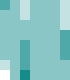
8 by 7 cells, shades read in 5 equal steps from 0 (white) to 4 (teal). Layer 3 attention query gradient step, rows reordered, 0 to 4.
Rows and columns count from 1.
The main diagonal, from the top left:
3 2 2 2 2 2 2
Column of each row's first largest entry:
1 1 1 7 3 3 3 3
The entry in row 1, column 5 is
2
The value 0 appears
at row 8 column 1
